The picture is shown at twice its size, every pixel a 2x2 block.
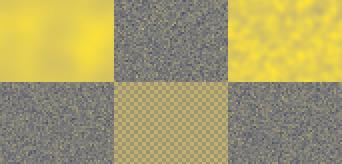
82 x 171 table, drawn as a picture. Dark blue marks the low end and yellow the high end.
The table splits into 2 rows of 3 panels. Panel 1,1: very high, smooth, faint in contrast. Panel 1,2: middling, fine-grained. Panel 1,3: very high, blotchy, faint in contrast. Panel 2,1: middling, fine-grained. Panel 2,2: high, checkered. Panel 2,3: middling, fine-grained.
